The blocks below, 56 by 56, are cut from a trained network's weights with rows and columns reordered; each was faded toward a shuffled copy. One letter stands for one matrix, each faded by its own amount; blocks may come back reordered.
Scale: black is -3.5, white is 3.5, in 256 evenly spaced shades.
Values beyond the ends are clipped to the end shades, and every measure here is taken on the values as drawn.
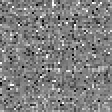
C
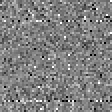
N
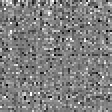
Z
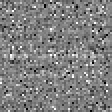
C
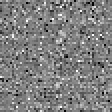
C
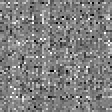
Z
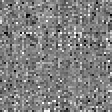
Z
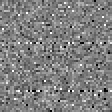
N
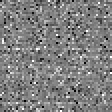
C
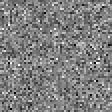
N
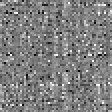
Z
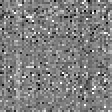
Z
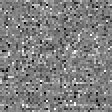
C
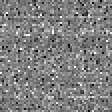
C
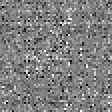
C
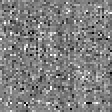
Z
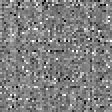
Z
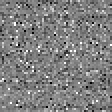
C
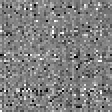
Z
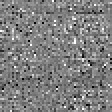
C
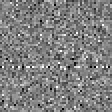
N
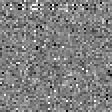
N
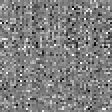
Z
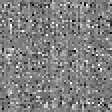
Z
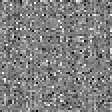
Z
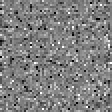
C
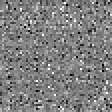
C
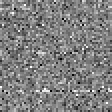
N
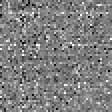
C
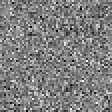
N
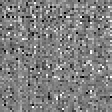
Z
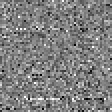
N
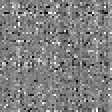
Z
